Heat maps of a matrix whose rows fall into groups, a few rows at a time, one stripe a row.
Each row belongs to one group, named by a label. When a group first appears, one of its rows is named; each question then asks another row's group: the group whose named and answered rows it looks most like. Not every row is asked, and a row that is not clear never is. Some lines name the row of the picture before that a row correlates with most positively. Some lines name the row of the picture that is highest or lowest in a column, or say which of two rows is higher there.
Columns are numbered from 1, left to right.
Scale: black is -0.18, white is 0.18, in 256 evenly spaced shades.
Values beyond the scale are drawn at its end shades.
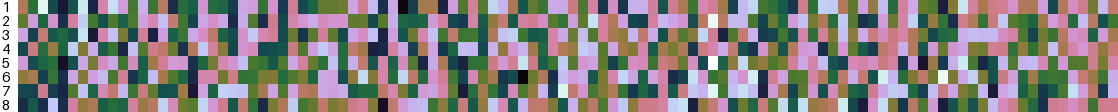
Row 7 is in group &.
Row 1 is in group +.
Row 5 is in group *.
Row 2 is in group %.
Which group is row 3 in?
+
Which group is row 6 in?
&
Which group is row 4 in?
%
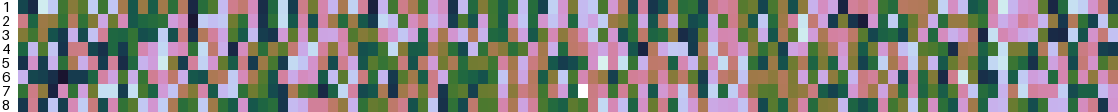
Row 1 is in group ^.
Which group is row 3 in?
^
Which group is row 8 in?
%
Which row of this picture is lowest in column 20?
7
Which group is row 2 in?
^
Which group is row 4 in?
%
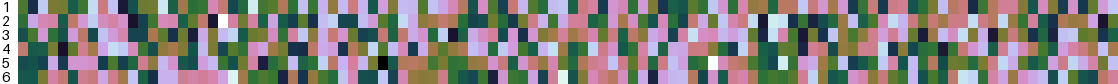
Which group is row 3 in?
&
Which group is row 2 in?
&
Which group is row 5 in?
%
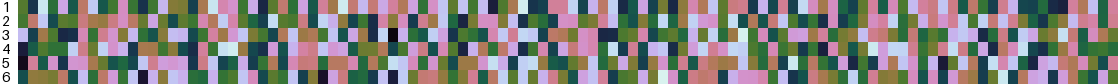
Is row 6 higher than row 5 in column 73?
No
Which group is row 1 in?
^
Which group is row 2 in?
&
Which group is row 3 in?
*
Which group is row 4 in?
&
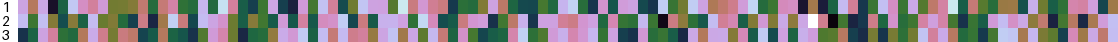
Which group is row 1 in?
&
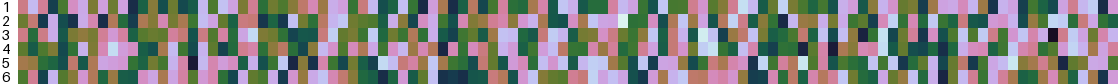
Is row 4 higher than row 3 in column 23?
No
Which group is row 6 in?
%
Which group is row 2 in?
%
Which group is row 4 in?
+
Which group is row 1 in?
&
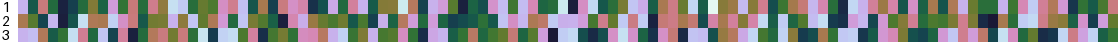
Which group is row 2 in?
*
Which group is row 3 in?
&
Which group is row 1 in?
*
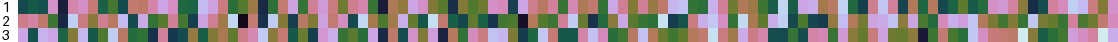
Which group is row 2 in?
&
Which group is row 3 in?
+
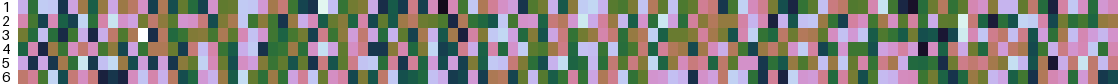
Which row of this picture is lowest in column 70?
5
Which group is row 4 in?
%
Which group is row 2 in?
*
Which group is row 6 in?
%
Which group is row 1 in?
+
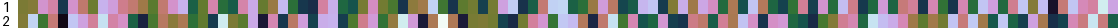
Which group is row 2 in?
&
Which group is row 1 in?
+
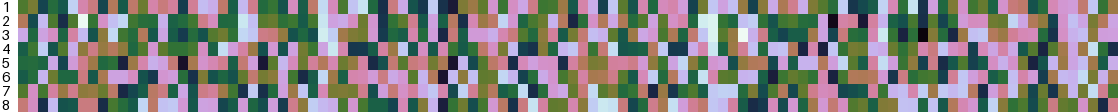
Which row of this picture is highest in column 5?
7
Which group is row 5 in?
%
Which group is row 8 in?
%
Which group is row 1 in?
%
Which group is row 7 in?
^
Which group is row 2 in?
+
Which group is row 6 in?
+
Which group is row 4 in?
&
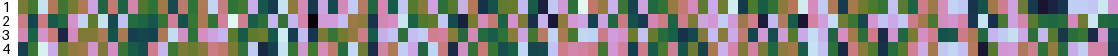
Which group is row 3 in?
^
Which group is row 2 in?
&
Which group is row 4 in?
^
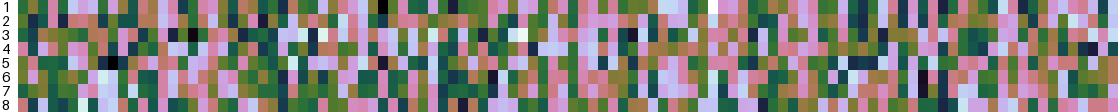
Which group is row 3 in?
^
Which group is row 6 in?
*
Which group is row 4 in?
^
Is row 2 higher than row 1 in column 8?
No
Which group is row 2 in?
%
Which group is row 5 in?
%
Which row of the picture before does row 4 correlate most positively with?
3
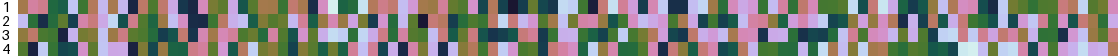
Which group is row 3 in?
&
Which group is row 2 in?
*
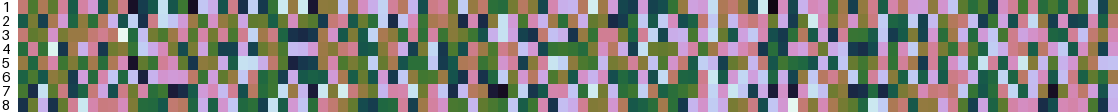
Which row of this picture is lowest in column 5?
4
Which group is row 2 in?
*
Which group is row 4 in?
%
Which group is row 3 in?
+
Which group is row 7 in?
^
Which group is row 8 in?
&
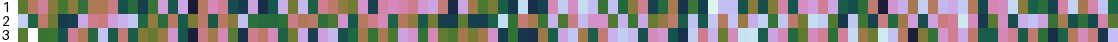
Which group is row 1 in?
^
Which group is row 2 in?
*
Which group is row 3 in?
&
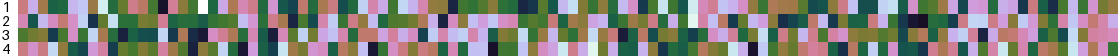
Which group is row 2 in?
+
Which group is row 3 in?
^
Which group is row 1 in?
&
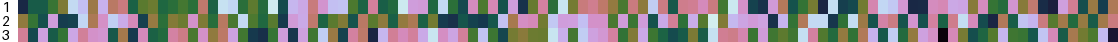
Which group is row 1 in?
&
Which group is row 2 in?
*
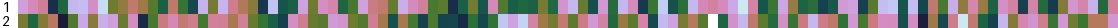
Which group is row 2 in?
*
